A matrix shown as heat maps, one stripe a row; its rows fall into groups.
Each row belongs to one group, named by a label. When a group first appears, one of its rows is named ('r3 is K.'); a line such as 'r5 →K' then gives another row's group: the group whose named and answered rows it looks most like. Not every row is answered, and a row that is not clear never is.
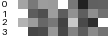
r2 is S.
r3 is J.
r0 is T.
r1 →J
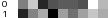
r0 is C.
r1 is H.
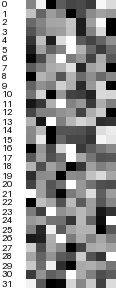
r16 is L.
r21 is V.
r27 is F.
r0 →C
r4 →L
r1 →F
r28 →S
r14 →C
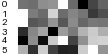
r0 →T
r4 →L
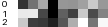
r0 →H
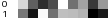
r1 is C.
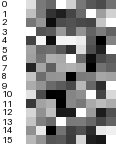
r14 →C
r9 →S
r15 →S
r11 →H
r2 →C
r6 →T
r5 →S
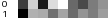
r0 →L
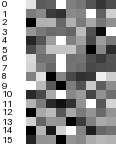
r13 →F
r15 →H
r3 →S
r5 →T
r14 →L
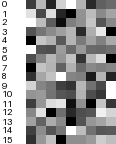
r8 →T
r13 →F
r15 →H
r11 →T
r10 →S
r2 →V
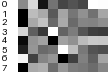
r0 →C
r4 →H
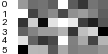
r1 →J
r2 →L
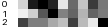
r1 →V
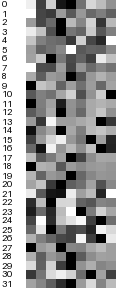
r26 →S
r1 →J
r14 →H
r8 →F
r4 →S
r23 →L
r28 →F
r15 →T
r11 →H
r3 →V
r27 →H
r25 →C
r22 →L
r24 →L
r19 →F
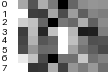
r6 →V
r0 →F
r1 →J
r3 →L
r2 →V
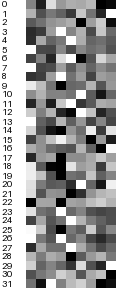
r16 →S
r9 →V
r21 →F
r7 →J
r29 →S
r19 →V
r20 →S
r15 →T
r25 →V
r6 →L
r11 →L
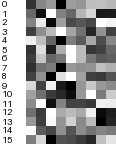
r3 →T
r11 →C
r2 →C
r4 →V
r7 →H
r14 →J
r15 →C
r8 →L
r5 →L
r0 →H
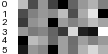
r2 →H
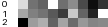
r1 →S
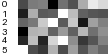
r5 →J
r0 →H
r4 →L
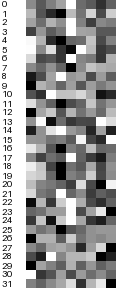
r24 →L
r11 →V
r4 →V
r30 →J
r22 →L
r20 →S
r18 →V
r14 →T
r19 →V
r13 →C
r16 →V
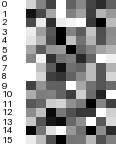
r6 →C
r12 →C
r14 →T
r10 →S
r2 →L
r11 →T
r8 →V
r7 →V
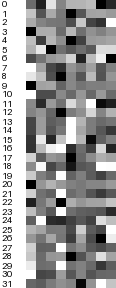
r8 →V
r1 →F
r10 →J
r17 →F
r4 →F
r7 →V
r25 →S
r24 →C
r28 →F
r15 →L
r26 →S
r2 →S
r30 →J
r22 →H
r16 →T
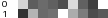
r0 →S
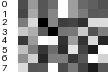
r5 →S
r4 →T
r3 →V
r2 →C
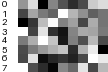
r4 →T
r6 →C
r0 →C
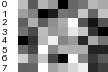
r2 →L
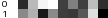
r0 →T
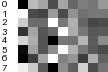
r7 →V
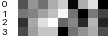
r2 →T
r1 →T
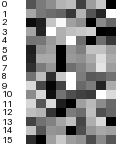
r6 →H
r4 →T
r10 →C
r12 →V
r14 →F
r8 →L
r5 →H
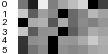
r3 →F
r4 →H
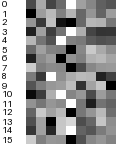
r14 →L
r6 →H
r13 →L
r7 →F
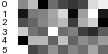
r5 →J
